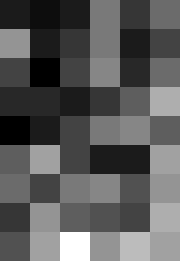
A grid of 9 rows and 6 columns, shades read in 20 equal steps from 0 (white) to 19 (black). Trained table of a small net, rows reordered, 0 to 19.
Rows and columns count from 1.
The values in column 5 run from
5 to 17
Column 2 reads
18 17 19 16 17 7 14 8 7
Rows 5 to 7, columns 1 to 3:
19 17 14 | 12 7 14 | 11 14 10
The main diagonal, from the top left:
17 17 14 15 9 7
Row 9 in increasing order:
0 5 7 7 8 13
